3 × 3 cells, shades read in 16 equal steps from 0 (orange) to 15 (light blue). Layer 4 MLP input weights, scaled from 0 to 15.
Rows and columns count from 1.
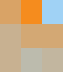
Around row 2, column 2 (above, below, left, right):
0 10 8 6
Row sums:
20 20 27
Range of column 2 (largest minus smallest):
10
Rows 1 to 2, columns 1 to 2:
5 0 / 8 6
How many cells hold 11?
0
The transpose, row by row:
5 8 8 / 0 6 10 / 15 6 9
